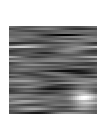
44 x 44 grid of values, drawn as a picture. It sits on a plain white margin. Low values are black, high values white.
Bumps: one, in the bottom right. Ninth with the highest average: bottom right. Grain: streaks across.
